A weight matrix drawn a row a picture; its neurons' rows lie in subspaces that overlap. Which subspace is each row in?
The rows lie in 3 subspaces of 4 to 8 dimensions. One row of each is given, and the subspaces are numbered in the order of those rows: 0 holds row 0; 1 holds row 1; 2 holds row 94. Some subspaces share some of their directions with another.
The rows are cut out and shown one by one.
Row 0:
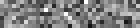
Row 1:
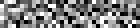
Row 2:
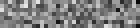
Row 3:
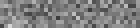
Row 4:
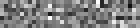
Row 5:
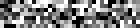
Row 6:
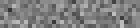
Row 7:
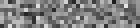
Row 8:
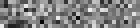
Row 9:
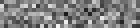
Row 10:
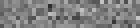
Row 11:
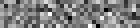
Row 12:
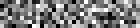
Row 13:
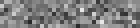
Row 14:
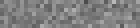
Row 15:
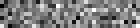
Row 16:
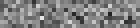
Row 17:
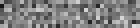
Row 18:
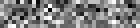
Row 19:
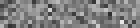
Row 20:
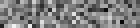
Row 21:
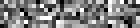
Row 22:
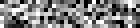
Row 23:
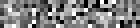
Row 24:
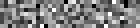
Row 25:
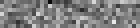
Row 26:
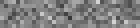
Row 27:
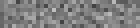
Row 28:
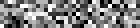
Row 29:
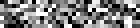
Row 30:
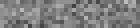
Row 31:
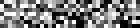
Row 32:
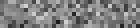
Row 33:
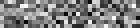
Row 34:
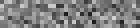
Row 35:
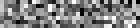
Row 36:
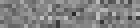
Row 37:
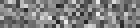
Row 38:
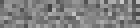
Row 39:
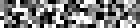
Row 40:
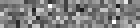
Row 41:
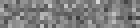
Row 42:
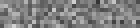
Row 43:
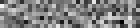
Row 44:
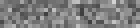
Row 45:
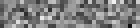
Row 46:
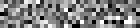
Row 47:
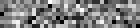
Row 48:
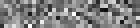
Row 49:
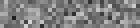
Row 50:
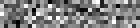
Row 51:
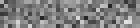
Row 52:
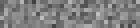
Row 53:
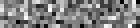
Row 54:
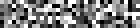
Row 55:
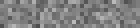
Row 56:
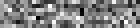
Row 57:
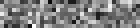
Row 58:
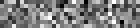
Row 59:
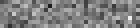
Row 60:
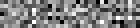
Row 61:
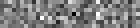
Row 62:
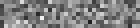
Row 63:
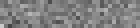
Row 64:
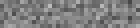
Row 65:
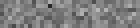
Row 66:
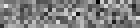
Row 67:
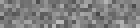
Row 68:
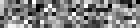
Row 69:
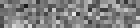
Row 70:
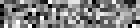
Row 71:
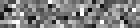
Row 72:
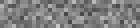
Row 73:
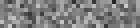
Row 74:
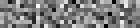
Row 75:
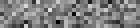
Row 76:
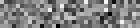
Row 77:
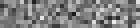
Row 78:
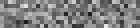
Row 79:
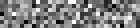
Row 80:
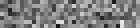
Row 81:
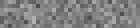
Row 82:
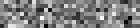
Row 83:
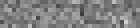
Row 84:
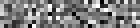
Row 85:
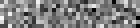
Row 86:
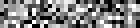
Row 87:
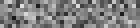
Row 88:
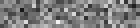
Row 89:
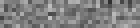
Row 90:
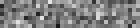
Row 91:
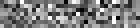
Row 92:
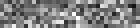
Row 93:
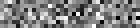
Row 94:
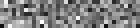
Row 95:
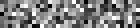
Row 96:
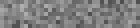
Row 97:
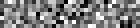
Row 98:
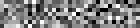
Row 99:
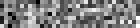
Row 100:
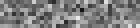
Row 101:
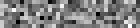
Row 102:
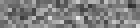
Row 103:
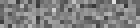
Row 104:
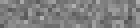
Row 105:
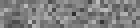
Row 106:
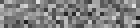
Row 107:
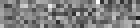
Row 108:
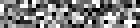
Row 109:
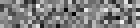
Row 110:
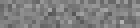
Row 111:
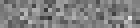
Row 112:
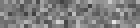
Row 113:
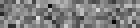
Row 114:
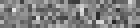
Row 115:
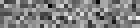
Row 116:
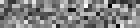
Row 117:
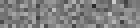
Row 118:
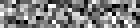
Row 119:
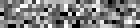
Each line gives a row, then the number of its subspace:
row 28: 2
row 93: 1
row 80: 0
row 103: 2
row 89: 1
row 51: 0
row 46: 0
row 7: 2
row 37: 1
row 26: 0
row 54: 0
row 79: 1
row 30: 0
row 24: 2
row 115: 0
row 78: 2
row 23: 0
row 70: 1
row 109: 1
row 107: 0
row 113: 0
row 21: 1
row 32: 1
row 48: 1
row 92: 1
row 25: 0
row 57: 1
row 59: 1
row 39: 1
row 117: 2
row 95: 1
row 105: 1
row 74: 2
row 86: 1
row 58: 1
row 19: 1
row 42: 0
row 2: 1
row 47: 1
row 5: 0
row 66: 0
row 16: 0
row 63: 2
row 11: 0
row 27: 2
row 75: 0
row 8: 2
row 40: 1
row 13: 1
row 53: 0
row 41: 0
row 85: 2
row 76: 1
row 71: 1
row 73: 2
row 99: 2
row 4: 1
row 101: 1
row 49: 2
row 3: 2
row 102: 0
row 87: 2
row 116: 0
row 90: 0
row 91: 1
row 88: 0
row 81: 2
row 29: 0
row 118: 0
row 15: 2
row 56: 0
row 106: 2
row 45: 1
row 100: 1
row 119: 0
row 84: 0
